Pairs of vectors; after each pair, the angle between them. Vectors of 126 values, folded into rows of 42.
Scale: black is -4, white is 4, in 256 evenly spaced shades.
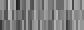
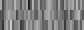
orthogonal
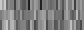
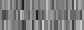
orthogonal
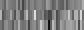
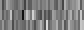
partly aligned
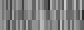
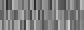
orthogonal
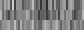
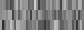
orthogonal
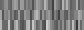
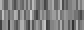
nearly opposite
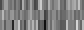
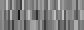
partly aligned
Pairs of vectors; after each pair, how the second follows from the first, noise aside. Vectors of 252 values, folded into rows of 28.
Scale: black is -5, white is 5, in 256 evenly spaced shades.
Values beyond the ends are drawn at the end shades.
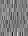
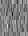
shuffled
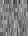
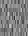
shuffled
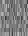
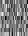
scaled up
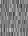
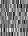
scaled up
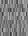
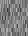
shuffled
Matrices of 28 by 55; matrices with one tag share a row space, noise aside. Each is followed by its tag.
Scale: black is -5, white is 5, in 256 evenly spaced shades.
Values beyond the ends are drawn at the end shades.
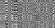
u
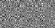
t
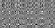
t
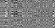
u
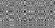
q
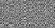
q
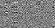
u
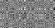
q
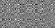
t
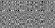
t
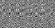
t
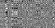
u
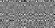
q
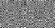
q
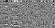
u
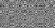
q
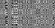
u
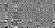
u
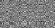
q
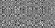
t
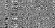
u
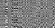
u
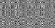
t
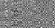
u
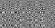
t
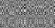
q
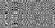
u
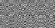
q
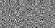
t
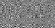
t
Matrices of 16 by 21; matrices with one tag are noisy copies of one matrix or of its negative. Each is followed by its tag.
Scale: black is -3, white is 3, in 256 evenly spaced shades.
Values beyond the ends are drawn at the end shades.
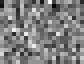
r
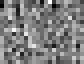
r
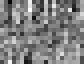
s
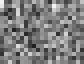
r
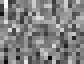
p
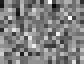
r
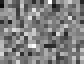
r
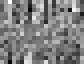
s
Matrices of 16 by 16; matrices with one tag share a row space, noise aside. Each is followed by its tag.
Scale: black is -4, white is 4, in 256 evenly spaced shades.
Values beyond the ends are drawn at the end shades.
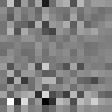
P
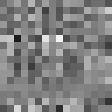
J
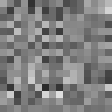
J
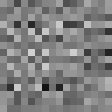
J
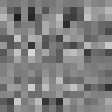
J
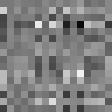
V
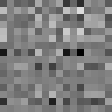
V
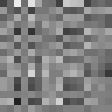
J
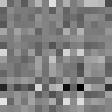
V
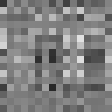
V
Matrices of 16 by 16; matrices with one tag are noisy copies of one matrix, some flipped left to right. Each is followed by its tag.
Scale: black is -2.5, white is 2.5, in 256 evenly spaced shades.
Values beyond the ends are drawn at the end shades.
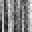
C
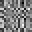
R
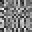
R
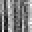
C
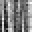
C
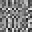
R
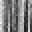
C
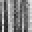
C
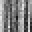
C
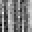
C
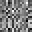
R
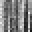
C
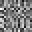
R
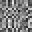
R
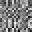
R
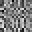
R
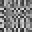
R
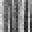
C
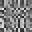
R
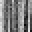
C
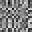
R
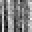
C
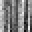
C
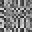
R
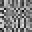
R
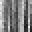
C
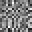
R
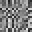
R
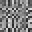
R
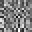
R
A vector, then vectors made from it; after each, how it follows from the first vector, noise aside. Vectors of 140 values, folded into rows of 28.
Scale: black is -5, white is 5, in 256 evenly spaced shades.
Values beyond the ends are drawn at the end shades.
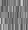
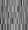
sign-scrambled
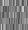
wrapped around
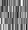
scaled up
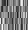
scaled up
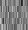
sign-scrambled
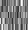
scaled up
